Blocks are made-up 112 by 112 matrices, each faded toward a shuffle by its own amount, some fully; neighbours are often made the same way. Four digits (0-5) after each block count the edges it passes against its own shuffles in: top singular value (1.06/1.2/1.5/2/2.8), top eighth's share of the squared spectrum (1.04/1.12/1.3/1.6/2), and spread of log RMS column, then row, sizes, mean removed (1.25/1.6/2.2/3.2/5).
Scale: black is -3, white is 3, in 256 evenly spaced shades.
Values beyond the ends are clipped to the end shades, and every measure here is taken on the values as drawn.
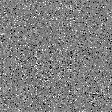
3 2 1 0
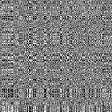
5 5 4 4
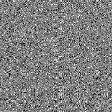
4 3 2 2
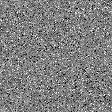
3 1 0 0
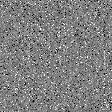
3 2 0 0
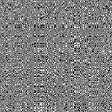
5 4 4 3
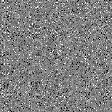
4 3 2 1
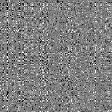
5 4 3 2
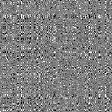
5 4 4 3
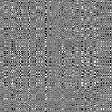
5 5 4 4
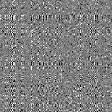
5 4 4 3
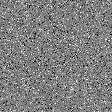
2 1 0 0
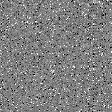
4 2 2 1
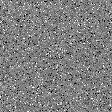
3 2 0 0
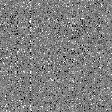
4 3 2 2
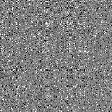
4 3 2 2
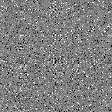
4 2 1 0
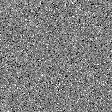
2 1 0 0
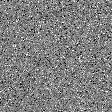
0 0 0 0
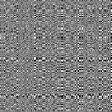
5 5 4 4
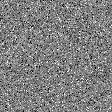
2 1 0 0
